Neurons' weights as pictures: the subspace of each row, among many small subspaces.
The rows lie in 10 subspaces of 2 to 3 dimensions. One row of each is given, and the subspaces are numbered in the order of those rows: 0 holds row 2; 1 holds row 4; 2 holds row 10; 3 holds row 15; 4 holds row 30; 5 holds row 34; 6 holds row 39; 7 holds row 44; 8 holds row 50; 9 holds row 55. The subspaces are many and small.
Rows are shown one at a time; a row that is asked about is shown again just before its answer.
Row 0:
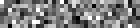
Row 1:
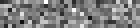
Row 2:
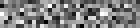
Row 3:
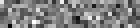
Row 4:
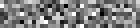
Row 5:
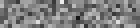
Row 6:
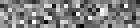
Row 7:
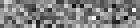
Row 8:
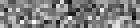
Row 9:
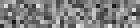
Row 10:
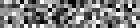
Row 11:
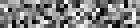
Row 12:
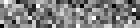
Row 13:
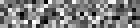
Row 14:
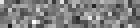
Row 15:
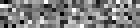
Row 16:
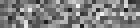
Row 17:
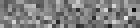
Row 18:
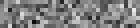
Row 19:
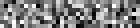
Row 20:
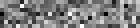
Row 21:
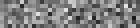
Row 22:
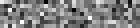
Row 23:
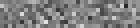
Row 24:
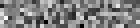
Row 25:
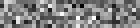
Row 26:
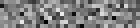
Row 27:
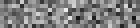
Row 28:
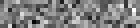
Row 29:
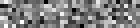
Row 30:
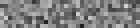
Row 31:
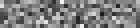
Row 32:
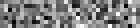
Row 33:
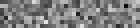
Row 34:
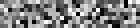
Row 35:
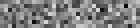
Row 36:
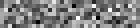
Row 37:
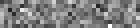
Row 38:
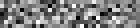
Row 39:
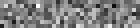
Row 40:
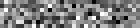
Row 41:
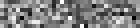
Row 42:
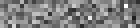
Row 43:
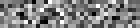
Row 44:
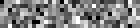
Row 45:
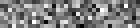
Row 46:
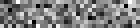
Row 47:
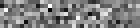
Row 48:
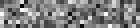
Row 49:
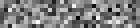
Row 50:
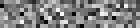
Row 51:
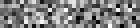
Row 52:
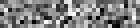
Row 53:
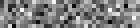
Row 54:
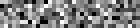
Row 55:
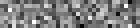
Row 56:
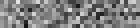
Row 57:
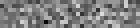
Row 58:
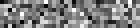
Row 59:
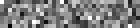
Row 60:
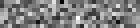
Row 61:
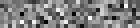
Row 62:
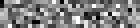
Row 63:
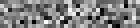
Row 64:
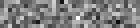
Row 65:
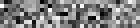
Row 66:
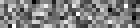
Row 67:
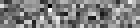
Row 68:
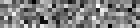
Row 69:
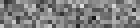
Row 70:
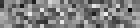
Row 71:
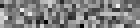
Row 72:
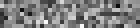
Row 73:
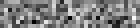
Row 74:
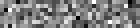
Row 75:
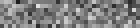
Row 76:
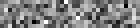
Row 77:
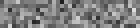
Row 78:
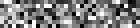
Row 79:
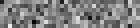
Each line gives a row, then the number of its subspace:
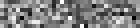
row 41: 5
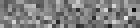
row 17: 9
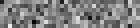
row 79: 7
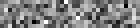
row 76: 1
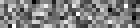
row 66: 4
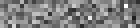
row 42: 2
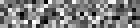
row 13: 3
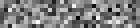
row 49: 0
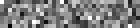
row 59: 7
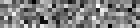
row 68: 2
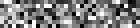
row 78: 9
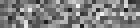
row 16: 5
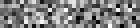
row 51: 2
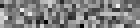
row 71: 4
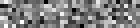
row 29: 3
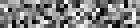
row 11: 1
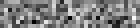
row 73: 5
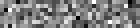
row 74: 9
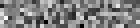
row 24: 4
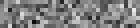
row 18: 8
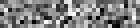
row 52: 5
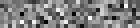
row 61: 8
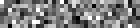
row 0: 7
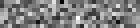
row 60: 1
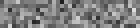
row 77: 8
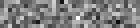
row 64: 1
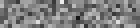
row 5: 1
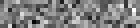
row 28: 8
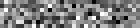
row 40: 9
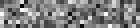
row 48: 2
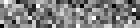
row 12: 6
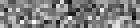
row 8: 5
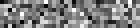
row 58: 3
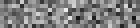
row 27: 2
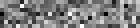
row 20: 2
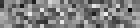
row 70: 3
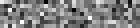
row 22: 3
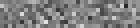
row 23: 8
